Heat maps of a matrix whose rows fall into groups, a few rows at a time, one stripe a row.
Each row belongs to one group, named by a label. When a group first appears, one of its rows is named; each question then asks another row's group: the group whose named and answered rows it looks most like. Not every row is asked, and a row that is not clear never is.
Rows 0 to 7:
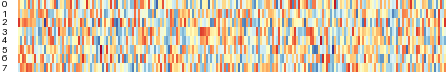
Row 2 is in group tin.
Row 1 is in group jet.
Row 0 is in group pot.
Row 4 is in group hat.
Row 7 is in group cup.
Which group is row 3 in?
hat
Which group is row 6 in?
tin
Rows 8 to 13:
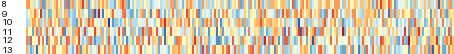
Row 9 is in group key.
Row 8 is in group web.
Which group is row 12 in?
tin
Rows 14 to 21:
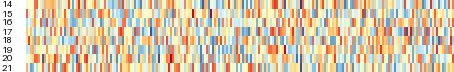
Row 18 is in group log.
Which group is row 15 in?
jet
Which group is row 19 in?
web
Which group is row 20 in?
cup
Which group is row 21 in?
jet
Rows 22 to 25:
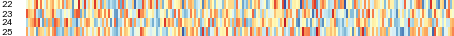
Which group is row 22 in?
pot
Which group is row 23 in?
jet
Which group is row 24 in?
cup
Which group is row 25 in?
jet
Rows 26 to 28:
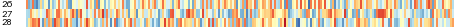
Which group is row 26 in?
hat
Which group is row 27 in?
web
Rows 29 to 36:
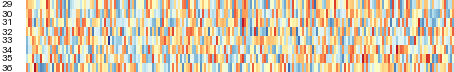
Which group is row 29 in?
log
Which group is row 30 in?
log
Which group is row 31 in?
log
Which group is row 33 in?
cup
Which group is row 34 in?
key
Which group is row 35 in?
hat
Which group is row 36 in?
web
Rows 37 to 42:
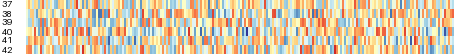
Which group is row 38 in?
tin
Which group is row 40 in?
web
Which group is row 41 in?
pot
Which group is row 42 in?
log
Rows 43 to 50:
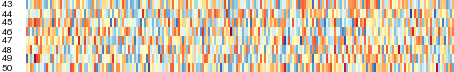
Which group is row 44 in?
hat
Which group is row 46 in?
jet
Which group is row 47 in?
pot
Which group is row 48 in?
log
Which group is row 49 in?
key
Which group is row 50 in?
web
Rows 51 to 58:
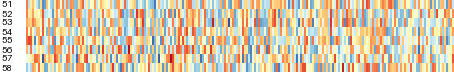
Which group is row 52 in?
tin
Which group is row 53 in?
tin
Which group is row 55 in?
log
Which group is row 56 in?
tin
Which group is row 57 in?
cup
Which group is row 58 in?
key
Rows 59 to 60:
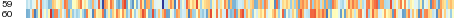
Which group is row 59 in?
key
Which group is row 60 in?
hat
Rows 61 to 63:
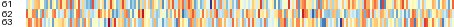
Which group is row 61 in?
key
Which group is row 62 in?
jet
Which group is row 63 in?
pot
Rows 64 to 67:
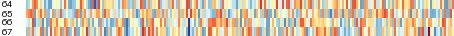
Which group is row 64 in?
key
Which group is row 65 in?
log
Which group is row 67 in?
hat
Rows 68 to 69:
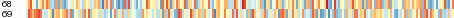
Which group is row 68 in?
log
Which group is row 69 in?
pot
